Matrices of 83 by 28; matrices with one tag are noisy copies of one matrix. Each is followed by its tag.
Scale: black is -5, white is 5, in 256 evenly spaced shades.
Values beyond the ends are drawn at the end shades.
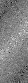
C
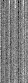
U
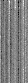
U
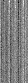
U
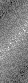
C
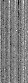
U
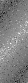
C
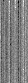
U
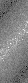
C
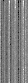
U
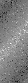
C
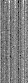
U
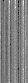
U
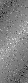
C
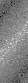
C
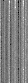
U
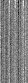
U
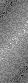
C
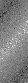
C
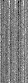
U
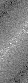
C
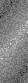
C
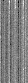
U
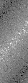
C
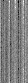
U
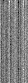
U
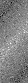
C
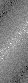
C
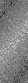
C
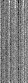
U
